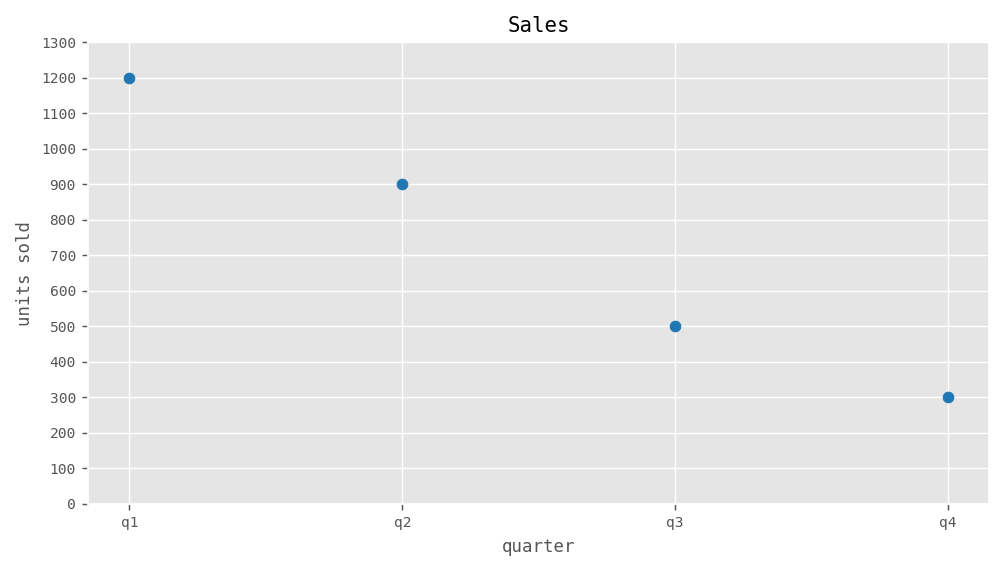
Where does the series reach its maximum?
q1
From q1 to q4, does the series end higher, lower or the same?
lower
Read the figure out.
Title: Sales
x-axis: quarter, ticks q1 q2 q3 q4
y-axis: units sold, ticks 0 100 200 300 400 500 600 700 800 900 1000 1100 1200 1300
Values:
1200 900 500 300
